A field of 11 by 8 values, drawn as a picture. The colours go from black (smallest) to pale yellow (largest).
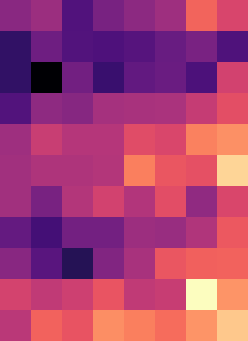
Average level on the scale: 50%. Ninth with the highest average: bottom right. Slope: up to the bottom right. Ninth with the lowest average: top left. Calmest part: middle left. Mirror symmetry: none. Stripes: horizontal, repeating 2 times.
